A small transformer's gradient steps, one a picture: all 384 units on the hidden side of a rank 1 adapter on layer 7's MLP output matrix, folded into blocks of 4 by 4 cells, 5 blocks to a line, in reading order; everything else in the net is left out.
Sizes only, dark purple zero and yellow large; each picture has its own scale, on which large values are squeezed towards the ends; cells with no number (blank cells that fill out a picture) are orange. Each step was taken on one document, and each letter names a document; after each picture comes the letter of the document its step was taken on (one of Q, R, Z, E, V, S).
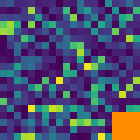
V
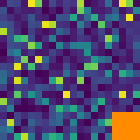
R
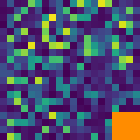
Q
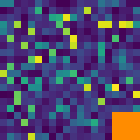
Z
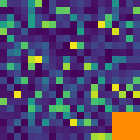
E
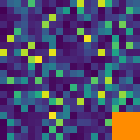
Q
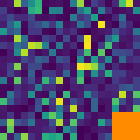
R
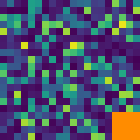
E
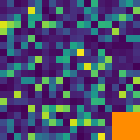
V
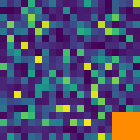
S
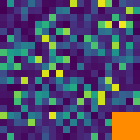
Q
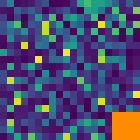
Z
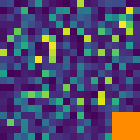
Q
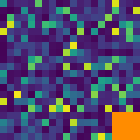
E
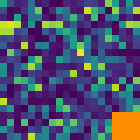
V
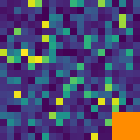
Q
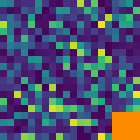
V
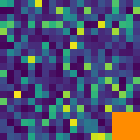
E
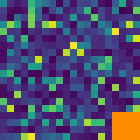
V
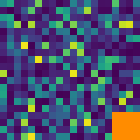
E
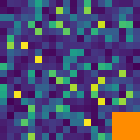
S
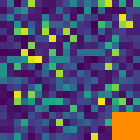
Q
